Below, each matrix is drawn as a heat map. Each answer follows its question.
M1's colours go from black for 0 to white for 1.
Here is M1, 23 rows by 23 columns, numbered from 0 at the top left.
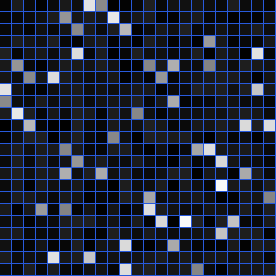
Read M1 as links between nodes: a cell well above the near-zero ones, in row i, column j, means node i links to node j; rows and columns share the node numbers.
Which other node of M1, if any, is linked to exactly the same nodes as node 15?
node 19
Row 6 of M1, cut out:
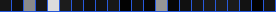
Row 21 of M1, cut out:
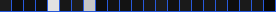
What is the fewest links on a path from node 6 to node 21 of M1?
2
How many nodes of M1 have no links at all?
0
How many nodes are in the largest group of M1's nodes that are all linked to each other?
3
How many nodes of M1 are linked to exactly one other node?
4
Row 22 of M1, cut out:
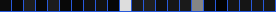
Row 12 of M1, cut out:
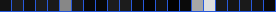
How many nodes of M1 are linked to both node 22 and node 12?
1
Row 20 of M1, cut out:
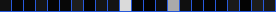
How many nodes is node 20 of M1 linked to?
2
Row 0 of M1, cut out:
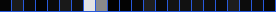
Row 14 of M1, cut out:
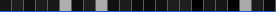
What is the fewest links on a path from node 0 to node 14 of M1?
2
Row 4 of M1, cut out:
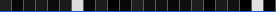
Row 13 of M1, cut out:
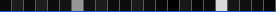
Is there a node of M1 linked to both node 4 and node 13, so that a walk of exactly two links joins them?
yes
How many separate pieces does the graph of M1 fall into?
1
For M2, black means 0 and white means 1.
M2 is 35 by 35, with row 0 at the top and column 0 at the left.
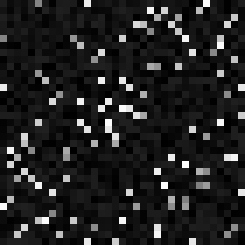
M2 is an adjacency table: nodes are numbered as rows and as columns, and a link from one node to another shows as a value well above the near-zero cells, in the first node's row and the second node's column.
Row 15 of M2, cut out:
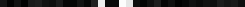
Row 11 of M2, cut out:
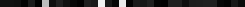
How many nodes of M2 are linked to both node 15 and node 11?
2
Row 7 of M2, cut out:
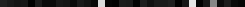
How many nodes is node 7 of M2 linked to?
3
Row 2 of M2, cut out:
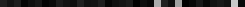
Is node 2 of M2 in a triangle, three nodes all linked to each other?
yes
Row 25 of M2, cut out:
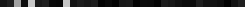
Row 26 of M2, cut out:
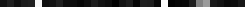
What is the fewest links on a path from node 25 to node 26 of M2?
5
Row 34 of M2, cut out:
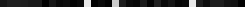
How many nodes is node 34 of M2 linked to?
3
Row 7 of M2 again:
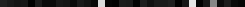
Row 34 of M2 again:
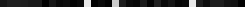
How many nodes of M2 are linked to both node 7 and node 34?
1
